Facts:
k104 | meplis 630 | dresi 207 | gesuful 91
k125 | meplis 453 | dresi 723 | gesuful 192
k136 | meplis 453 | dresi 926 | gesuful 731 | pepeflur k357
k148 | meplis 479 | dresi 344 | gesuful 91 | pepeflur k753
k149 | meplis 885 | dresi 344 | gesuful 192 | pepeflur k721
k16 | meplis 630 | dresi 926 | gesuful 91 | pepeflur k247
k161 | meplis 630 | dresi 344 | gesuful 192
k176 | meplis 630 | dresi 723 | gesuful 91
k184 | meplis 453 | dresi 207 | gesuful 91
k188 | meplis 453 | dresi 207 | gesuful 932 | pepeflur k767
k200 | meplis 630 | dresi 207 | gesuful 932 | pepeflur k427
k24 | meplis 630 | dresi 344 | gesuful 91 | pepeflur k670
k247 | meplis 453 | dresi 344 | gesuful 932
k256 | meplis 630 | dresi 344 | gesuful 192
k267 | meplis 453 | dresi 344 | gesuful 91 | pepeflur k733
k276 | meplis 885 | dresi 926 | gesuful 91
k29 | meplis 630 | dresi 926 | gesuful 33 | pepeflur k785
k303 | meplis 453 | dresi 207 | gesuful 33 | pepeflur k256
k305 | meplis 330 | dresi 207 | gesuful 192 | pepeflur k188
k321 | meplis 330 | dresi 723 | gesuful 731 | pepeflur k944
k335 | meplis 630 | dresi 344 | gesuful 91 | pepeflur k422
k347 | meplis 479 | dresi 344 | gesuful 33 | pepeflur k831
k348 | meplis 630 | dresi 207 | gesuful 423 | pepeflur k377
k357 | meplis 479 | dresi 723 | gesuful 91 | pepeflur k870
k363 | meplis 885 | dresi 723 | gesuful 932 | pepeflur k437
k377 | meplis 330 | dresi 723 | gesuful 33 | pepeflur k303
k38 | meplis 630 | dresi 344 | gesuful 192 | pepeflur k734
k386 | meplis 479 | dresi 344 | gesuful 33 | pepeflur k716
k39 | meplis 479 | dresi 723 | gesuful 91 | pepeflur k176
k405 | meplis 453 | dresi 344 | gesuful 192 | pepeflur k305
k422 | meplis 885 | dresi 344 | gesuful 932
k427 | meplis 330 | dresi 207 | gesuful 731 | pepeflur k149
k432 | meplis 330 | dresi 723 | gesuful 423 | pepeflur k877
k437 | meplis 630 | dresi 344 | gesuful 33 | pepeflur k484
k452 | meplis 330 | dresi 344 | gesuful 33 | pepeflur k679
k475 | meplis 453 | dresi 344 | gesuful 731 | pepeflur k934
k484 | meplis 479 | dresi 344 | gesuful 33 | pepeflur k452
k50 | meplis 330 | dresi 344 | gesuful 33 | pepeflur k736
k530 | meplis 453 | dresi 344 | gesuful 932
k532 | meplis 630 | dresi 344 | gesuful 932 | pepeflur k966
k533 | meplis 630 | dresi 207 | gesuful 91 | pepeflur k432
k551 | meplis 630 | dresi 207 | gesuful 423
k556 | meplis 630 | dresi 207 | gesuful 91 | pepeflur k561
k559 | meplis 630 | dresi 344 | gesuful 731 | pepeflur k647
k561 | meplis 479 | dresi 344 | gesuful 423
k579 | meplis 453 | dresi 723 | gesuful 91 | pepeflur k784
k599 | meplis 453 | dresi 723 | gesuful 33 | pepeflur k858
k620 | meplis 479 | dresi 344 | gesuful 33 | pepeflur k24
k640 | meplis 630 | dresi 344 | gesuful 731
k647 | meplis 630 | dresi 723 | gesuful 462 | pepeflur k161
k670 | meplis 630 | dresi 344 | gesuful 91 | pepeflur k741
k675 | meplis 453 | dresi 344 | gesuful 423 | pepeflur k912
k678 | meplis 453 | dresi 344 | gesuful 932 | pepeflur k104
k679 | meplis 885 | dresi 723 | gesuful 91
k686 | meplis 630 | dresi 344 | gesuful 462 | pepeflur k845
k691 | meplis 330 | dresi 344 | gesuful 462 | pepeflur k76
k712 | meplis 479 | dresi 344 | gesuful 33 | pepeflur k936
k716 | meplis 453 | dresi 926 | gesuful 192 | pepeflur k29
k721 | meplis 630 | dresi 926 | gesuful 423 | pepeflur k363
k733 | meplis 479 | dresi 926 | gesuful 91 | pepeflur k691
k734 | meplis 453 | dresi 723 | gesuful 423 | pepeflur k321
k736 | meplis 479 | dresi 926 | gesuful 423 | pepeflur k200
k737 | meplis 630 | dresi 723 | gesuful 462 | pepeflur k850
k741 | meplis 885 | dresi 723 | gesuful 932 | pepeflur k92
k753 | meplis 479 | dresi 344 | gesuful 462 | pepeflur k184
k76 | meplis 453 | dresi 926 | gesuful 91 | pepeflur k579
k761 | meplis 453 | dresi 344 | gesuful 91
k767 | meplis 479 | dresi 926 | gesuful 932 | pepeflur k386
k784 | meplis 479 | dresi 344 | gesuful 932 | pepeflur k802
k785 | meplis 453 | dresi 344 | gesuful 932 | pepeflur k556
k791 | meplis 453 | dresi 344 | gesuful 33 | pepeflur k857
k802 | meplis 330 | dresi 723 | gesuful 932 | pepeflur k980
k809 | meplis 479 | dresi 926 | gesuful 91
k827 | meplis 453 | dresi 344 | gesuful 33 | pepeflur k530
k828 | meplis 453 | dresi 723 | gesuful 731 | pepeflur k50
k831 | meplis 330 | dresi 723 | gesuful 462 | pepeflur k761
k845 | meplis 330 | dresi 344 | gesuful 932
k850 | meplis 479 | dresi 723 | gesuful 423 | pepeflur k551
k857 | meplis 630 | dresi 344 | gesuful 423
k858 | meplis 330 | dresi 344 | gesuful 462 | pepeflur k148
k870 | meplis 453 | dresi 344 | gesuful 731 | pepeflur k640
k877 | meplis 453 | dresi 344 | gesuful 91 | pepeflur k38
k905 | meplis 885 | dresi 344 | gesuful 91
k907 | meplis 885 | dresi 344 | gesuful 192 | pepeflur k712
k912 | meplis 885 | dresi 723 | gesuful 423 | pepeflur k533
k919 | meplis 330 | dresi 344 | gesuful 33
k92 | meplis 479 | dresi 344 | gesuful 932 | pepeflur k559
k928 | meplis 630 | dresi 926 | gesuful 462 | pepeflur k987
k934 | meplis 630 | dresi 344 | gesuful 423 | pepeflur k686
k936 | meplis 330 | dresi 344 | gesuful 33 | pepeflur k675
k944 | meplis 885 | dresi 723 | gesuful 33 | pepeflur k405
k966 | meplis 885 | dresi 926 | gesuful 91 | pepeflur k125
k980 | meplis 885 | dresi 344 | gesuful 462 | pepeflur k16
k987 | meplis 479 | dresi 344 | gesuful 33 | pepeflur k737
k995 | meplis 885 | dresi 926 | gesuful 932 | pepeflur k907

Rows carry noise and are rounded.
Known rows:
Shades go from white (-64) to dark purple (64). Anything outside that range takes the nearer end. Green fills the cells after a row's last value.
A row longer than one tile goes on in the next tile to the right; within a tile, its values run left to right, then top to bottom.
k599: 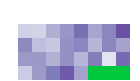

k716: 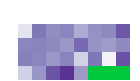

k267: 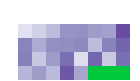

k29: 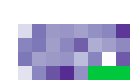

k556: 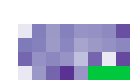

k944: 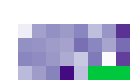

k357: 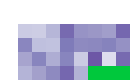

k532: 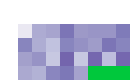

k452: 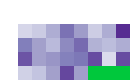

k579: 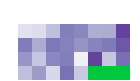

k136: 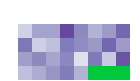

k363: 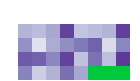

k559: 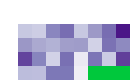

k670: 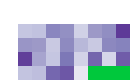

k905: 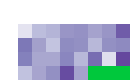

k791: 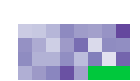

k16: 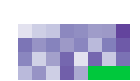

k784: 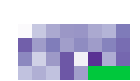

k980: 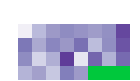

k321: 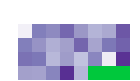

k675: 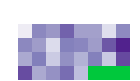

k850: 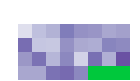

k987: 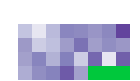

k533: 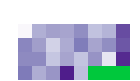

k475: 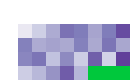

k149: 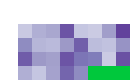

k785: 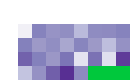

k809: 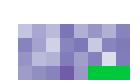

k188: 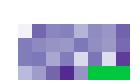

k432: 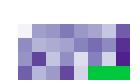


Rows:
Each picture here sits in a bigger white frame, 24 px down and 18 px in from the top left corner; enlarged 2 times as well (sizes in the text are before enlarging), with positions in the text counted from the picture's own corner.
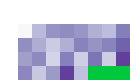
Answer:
k995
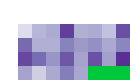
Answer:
k736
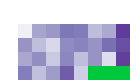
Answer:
k907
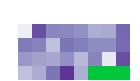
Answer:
k405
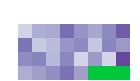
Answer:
k870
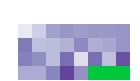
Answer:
k845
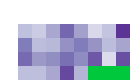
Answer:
k484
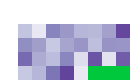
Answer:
k620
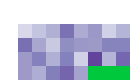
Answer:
k348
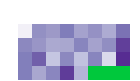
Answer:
k734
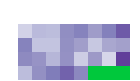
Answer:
k184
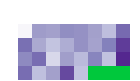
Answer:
k912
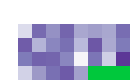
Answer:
k561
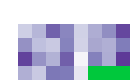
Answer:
k92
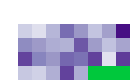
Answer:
k437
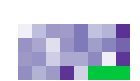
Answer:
k936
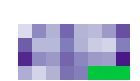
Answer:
k721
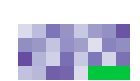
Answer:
k161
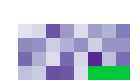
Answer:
k647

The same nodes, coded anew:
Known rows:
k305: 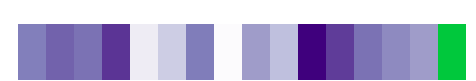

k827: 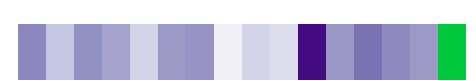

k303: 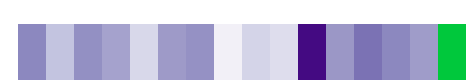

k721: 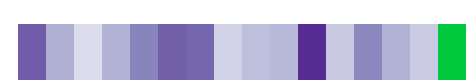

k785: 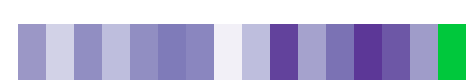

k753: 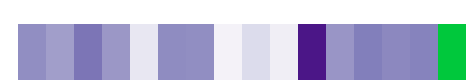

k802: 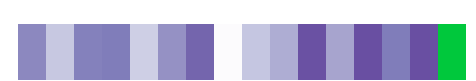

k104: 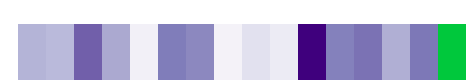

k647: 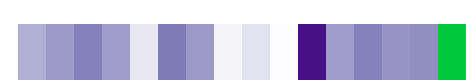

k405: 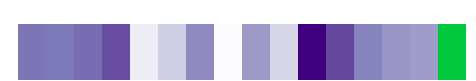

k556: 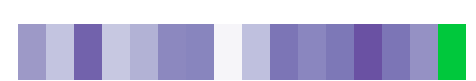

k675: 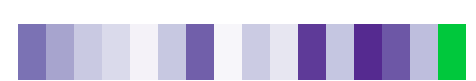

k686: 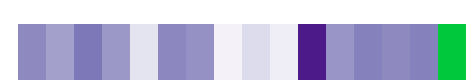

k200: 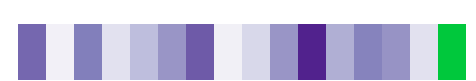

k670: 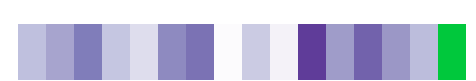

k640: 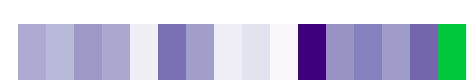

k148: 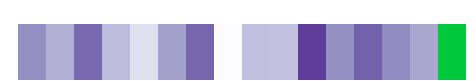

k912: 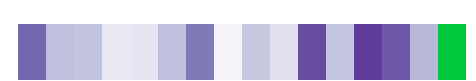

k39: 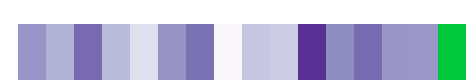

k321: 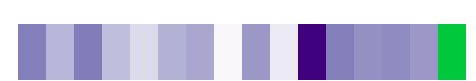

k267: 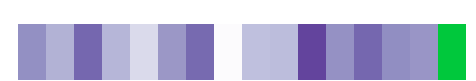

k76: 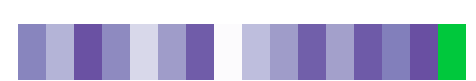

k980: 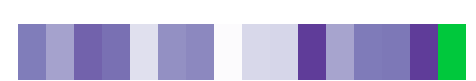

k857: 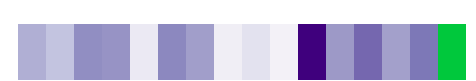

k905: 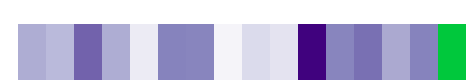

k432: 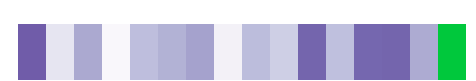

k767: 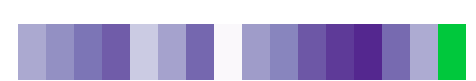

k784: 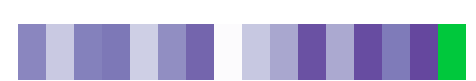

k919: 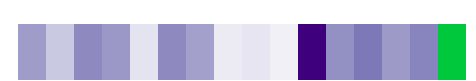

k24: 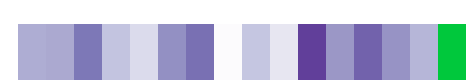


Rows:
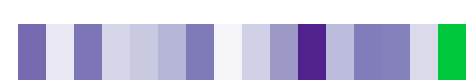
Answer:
k736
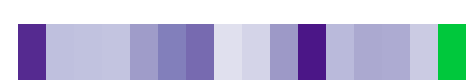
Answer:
k149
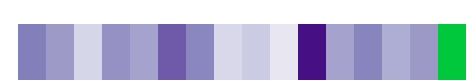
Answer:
k452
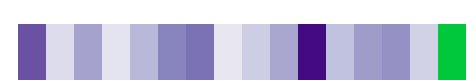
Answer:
k427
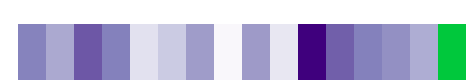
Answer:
k944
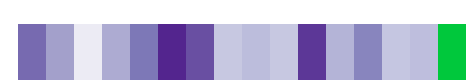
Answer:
k363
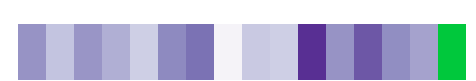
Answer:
k532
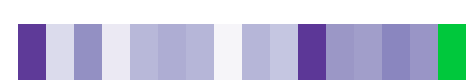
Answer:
k38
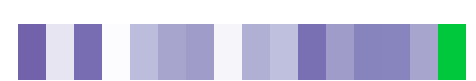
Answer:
k877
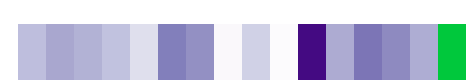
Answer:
k559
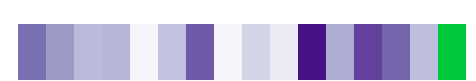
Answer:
k712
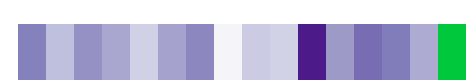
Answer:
k987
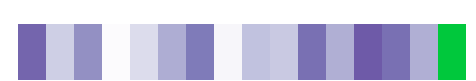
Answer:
k533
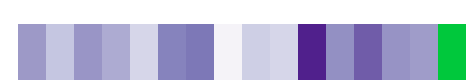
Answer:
k678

